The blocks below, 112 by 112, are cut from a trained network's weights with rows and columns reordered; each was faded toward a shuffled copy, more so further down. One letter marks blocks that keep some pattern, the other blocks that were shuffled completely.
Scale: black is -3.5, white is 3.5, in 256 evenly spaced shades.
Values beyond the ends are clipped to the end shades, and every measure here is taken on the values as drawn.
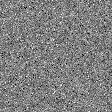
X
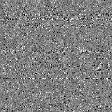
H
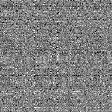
H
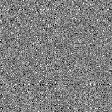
H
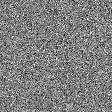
X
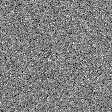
X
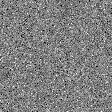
X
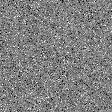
X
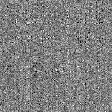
H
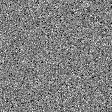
X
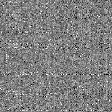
H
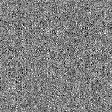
H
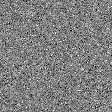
X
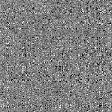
H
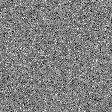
X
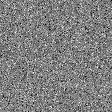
X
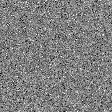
X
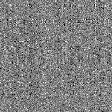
H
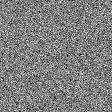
X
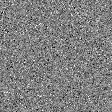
X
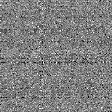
H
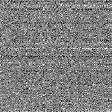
H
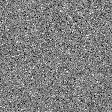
X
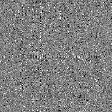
H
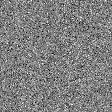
X
